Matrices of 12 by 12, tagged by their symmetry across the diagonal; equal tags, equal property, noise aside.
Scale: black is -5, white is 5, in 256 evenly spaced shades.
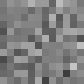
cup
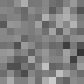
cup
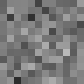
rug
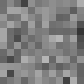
rug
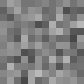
cup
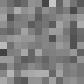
cup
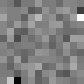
cup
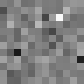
rug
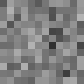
rug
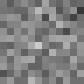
rug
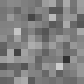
cup
